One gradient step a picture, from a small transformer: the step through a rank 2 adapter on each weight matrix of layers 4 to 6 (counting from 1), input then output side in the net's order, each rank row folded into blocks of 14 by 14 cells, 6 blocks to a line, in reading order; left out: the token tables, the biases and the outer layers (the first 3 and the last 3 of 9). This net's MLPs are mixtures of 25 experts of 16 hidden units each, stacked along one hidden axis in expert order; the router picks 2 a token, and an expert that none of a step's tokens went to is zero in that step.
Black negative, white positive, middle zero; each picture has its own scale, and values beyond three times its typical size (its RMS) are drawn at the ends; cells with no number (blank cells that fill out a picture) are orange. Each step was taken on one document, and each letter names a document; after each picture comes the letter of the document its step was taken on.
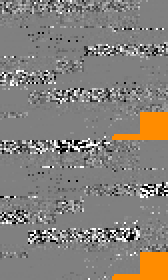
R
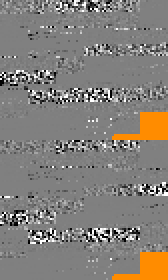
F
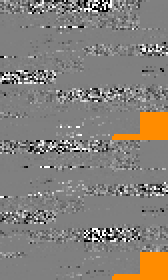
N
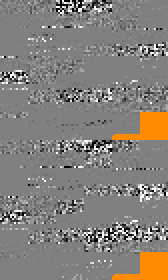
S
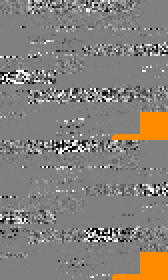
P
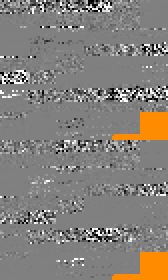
P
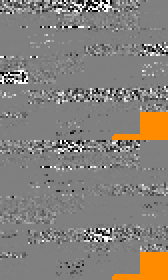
P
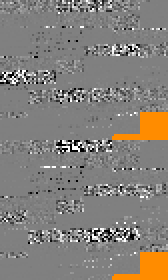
R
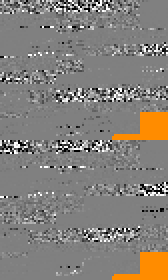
N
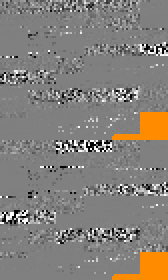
F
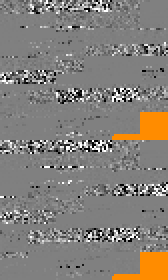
N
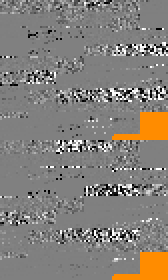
F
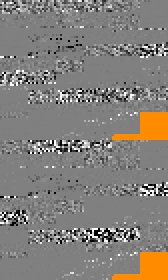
R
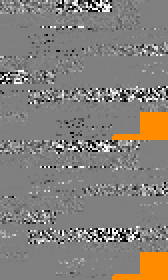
P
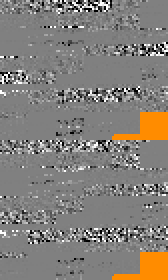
P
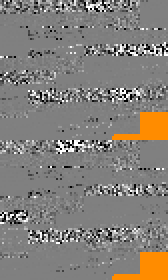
F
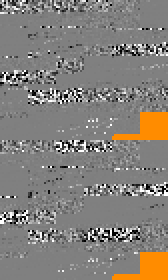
F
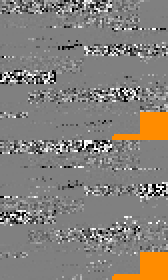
S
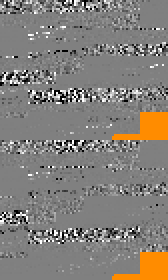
F
